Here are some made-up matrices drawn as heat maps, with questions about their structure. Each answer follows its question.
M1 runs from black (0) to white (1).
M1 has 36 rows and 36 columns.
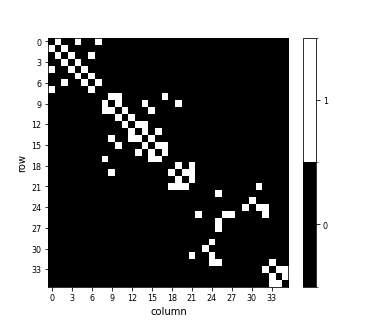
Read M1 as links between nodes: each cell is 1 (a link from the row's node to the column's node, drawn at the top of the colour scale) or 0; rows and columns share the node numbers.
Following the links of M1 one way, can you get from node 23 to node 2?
no
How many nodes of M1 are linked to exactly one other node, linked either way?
6
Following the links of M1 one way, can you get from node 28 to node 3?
no
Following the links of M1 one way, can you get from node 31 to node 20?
yes
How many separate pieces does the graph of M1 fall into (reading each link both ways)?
4
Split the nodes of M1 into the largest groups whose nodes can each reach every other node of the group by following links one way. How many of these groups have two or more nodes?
3
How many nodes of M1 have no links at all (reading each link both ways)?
1
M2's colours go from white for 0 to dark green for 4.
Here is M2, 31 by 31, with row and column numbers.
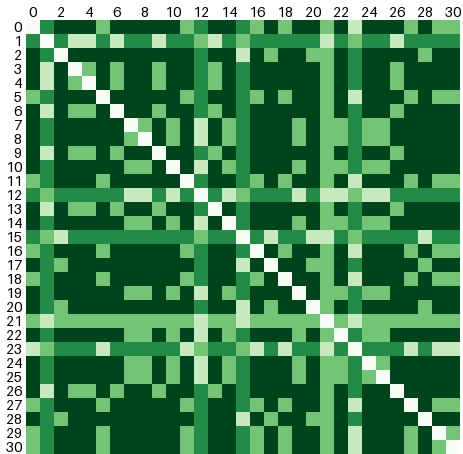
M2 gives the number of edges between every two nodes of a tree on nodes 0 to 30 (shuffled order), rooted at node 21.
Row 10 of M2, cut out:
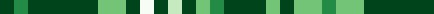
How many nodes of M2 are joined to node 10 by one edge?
1
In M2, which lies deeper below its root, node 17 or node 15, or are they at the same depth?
node 17
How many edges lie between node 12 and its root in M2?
1
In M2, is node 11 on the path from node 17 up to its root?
no
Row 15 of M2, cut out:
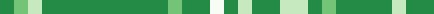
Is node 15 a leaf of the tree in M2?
no
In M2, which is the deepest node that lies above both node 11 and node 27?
23
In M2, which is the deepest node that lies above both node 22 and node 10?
12
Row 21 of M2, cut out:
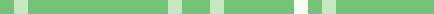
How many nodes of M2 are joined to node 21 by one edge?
4
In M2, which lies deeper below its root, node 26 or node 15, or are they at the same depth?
node 26
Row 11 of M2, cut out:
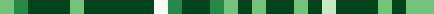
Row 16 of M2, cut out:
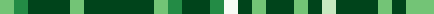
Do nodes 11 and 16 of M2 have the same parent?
yes
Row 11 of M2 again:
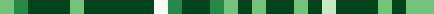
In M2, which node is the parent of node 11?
23
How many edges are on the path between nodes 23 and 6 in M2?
3
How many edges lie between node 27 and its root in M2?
2
